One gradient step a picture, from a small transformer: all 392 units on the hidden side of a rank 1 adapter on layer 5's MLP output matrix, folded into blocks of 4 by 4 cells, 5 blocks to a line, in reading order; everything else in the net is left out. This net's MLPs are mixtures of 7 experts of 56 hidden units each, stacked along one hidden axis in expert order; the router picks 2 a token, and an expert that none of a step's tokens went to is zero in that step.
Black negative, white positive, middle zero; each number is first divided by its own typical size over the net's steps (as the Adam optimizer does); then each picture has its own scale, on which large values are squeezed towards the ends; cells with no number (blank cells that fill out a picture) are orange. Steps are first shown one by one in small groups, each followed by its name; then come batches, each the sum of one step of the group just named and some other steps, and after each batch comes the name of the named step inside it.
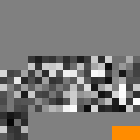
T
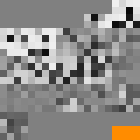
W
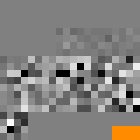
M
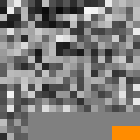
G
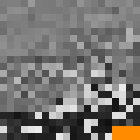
T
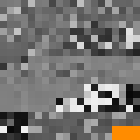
M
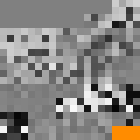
W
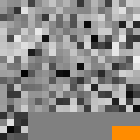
M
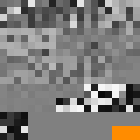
W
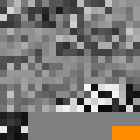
G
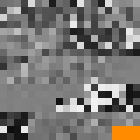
W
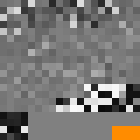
T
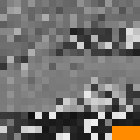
G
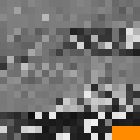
T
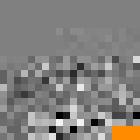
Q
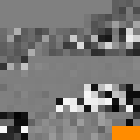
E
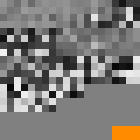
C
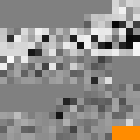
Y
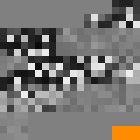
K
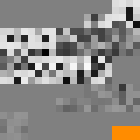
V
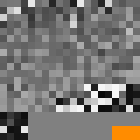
C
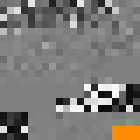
Y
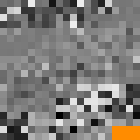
Q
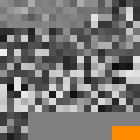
C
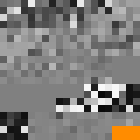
Y
